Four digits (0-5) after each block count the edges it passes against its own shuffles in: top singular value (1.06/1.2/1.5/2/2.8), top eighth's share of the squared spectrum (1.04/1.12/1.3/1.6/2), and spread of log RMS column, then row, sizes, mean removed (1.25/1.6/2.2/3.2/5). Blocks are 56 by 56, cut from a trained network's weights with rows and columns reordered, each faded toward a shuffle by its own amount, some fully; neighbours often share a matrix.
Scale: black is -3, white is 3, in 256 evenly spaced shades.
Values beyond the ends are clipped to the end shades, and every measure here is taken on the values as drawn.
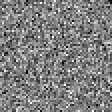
0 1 0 0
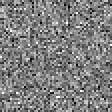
0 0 0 1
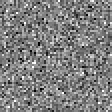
0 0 0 0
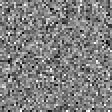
2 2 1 1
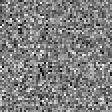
2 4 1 2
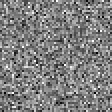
2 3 1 1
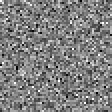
0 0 0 0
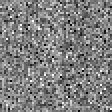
1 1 0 0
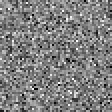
0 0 0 0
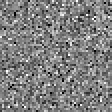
0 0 0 0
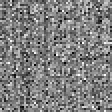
2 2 0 1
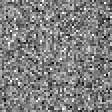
1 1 0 0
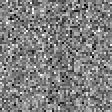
0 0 0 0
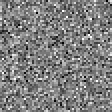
1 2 0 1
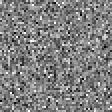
1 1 0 0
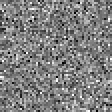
0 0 0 0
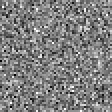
1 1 0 0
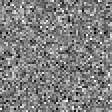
0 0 0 0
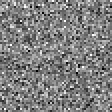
1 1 0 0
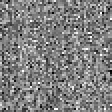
1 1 0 0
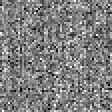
2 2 0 1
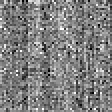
3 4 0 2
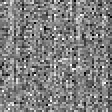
3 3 0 2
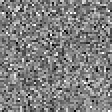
2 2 0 1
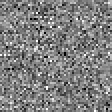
1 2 0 1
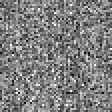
2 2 0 0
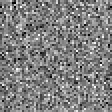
1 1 0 0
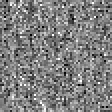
2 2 0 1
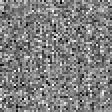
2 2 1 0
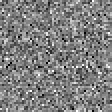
2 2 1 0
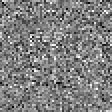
2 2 0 2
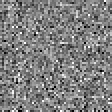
3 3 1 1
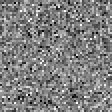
2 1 0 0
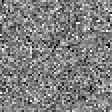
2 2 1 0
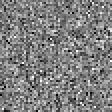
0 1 0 0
